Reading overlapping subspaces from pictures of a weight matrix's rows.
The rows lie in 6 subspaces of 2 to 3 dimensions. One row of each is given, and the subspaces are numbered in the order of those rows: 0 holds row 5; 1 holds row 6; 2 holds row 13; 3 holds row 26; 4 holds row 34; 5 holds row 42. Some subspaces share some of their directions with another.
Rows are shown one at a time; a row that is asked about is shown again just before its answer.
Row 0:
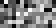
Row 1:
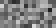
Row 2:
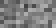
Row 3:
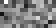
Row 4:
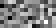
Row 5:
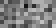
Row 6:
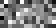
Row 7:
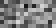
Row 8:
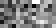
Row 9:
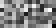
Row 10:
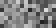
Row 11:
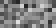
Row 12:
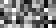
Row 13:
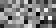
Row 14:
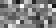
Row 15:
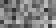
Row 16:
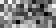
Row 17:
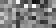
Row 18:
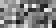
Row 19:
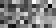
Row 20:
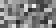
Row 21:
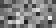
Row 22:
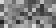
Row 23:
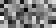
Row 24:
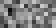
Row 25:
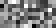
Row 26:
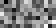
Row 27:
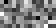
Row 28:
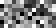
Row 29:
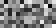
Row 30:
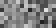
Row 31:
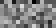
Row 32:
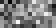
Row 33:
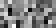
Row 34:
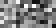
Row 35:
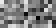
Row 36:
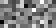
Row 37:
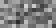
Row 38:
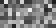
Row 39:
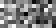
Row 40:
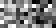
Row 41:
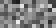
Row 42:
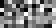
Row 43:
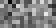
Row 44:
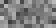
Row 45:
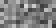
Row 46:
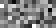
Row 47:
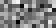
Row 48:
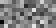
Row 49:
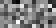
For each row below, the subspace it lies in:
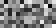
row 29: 1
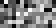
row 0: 1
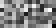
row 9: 5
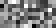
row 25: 0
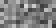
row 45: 2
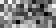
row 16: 5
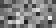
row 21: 2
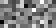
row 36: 5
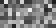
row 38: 1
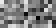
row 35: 4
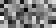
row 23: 1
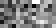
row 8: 4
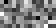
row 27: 3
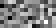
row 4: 0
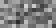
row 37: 2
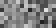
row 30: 2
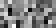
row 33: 1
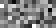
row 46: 0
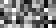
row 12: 3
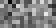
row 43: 5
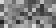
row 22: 5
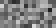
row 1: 0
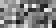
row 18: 3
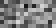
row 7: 2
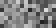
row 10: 2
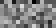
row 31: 4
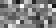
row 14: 0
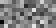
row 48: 5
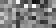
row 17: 4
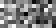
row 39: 0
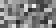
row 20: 1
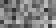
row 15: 3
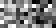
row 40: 4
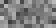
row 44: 1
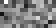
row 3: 3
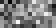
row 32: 5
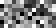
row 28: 5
